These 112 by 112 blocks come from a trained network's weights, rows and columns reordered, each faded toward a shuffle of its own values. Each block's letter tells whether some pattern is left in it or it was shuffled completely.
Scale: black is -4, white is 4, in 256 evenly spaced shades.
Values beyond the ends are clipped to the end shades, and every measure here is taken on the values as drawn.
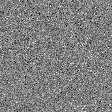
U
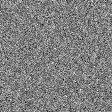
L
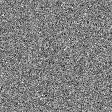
L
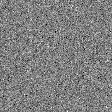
U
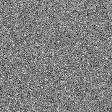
L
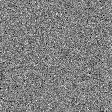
L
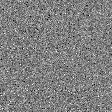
U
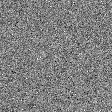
L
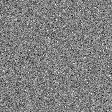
L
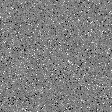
L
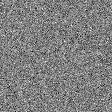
U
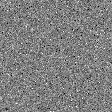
L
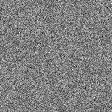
U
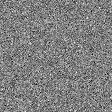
L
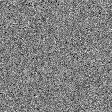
U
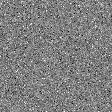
L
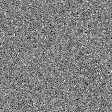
L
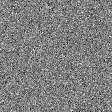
L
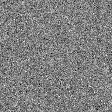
U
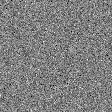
L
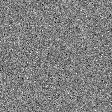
L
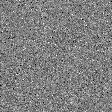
L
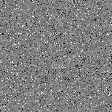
U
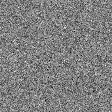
L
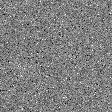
L
